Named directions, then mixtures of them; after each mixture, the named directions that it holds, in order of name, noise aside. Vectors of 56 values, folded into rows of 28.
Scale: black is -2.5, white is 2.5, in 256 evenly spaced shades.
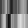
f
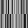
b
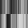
f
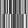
b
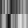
f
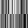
b, f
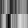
f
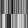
b, f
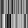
b, f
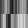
f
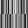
b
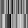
b, f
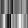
b, f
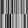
b, f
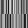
b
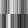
f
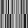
b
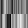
b, f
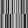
b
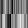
b, f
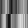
f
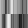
f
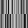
b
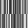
b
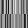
b
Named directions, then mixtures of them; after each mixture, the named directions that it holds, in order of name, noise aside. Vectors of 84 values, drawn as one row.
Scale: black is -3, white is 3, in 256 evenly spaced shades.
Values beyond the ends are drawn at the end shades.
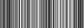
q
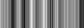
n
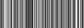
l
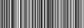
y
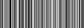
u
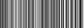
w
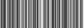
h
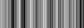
n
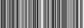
h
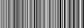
w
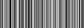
u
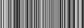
l, w, y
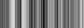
n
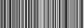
h, u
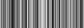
h, n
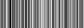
h, n, u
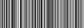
y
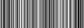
q, u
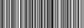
l, y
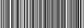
u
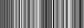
q, w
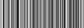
u, w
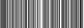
h, w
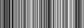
l, q, y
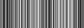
q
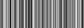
l, u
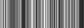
n, y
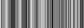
h, l, n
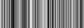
h, n, y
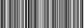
h, l, u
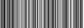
h, q, y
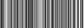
h, l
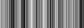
n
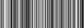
l, n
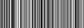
y
